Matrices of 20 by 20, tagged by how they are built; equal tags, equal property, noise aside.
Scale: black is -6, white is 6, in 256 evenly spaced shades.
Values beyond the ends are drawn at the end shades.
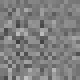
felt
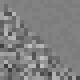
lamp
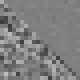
lamp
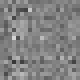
felt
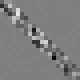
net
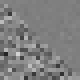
lamp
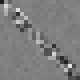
net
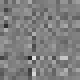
felt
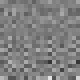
felt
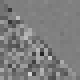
lamp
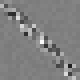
net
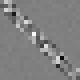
net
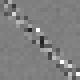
net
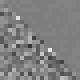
lamp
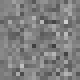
felt
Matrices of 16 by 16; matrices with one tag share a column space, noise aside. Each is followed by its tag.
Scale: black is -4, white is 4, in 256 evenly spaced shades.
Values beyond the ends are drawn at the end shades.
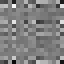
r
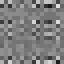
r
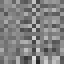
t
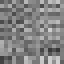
t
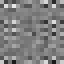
r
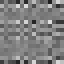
r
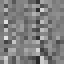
t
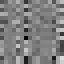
t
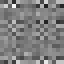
r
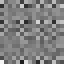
r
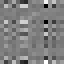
r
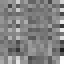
t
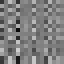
t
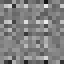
r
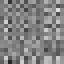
t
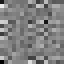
r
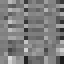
t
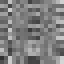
t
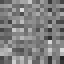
t
